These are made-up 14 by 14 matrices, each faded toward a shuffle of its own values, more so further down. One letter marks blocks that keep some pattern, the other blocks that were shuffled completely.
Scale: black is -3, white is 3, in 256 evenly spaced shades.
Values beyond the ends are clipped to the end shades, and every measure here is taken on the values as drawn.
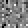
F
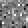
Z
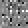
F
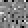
F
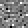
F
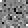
Z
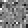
F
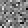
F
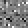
F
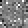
Z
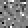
F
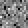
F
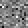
F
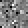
Z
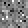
Z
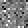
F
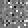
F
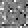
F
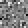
Z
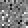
Z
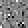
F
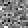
Z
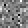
Z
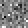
F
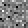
Z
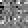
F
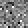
Z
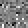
F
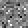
Z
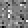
F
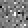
F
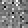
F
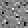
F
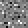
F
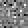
F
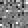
Z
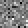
Z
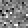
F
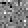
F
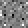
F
